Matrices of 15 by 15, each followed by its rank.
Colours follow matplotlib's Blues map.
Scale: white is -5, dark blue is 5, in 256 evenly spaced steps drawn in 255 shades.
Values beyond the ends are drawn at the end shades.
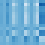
one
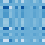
one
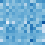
three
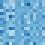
three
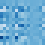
two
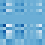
one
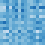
three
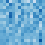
three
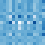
two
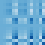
one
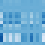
one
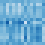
two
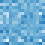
three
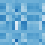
two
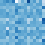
three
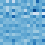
three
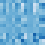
two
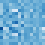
three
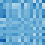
two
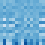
two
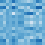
two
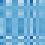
one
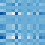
one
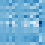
two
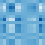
one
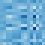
two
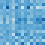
three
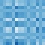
one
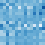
three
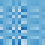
one
